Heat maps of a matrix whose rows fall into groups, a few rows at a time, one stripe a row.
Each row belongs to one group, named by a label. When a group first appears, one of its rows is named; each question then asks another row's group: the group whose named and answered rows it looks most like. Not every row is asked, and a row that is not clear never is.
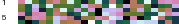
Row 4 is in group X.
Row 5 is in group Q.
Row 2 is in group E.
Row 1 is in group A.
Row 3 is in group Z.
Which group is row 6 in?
Z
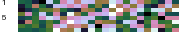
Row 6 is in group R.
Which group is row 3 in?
X
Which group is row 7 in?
Z
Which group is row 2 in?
E
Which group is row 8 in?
Z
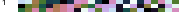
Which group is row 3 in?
E
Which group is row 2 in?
R
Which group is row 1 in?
A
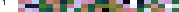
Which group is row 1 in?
A
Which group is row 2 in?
R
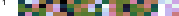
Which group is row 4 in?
X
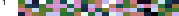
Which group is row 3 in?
Q
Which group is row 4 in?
E
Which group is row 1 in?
Q
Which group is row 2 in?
Z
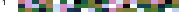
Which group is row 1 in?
Q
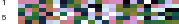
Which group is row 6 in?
E
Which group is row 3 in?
Z
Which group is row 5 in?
Z
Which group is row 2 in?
X
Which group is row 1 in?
A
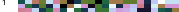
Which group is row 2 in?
R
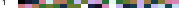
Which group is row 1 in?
E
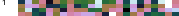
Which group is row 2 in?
A
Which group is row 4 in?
E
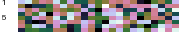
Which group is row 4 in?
Q
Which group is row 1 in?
Q
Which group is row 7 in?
X
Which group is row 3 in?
X
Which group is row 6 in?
E
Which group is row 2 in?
Z
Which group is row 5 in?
Q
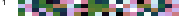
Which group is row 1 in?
R
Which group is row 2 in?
Q
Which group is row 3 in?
R
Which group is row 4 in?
A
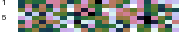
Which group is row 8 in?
R
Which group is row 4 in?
X
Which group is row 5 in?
Q
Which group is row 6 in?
E
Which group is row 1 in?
X
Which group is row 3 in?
Q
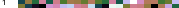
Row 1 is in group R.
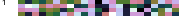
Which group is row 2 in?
Q
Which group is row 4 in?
Z
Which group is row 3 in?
A
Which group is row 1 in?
X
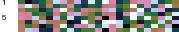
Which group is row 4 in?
R
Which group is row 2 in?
A
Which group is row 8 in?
A
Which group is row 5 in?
A
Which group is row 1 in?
Z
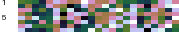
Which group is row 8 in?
Z
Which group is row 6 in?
R
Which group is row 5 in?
Q
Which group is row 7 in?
A
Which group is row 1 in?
E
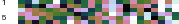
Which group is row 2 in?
X
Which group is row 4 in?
A
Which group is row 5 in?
A
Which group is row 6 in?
R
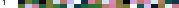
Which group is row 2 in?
A
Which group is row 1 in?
Z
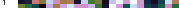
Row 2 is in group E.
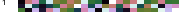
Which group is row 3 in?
X
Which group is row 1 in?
E
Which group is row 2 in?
R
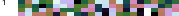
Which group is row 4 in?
A
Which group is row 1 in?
Q
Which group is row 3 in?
A
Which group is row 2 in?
Z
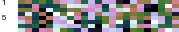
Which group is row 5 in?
Z
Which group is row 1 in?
Z
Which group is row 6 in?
Q
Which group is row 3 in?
E
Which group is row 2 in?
E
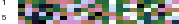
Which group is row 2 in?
R
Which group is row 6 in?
E
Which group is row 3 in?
A
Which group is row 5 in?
R
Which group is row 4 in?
R
